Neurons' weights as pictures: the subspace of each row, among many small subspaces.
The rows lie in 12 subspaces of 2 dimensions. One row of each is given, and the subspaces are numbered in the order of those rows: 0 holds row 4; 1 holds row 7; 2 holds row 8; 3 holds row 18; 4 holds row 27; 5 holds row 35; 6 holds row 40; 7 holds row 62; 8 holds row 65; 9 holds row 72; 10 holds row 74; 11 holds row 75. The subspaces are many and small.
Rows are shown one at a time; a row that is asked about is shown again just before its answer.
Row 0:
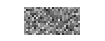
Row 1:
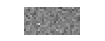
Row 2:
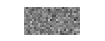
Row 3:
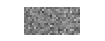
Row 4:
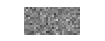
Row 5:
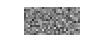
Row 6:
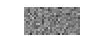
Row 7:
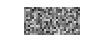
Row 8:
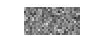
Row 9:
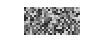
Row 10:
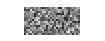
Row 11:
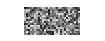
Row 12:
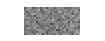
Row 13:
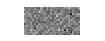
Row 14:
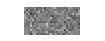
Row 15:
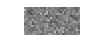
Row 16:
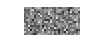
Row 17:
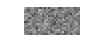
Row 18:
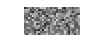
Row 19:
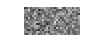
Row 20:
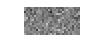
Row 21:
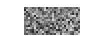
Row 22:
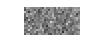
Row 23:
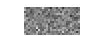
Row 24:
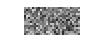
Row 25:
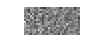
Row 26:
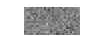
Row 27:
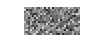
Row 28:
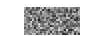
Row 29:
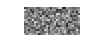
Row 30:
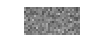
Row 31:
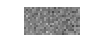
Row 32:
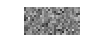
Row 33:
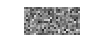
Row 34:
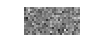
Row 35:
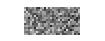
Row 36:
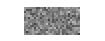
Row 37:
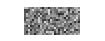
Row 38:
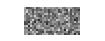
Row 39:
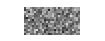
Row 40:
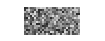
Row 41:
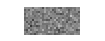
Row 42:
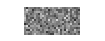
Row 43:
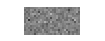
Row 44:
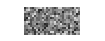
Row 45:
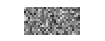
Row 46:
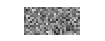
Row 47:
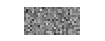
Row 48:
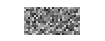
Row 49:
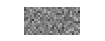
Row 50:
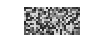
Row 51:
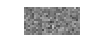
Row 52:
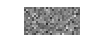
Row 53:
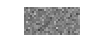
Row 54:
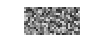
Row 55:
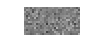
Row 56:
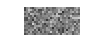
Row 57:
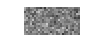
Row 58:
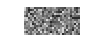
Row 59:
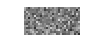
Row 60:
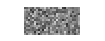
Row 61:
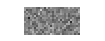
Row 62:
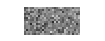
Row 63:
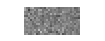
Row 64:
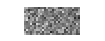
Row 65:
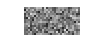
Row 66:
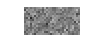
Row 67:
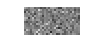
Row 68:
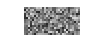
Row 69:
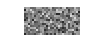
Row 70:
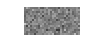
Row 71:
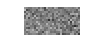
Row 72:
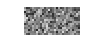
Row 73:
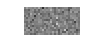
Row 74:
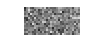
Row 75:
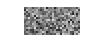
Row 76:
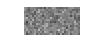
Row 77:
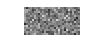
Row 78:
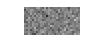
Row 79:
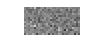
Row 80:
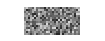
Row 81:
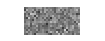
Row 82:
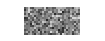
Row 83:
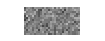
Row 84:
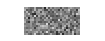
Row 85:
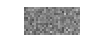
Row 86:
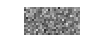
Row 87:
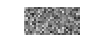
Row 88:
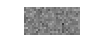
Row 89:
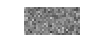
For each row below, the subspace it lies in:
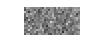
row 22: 9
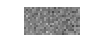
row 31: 0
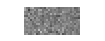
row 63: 10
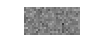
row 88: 9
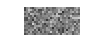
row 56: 10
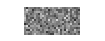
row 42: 5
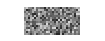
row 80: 1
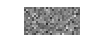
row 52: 4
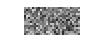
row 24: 0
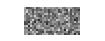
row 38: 11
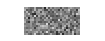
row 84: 1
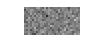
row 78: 5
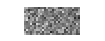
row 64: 7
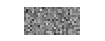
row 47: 11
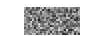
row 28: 0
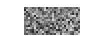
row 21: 11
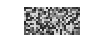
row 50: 4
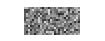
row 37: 4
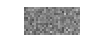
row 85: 7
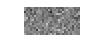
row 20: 2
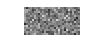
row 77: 5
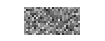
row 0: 4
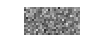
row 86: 9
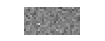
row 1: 6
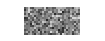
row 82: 10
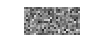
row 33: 1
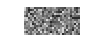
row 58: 10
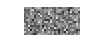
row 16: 1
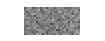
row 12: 11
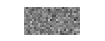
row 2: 0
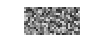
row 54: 3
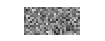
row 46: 0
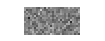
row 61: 5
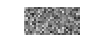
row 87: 7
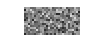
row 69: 3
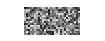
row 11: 4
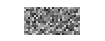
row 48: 4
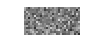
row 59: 11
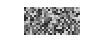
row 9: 2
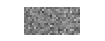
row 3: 0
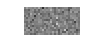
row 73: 1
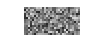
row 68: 8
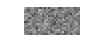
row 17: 3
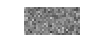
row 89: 7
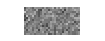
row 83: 9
